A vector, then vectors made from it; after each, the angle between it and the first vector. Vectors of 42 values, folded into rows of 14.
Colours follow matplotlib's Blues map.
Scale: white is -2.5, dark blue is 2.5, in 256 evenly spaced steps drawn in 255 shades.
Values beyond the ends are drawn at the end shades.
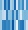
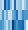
partly aligned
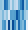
partly aligned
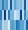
partly opposed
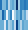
partly opposed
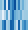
partly aligned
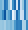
orthogonal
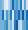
partly opposed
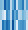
nearly parallel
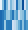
orthogonal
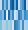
partly opposed
